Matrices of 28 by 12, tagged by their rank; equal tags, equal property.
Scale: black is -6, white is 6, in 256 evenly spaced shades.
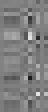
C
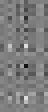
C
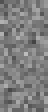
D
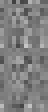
C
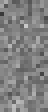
D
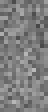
D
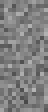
D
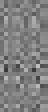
C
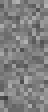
D
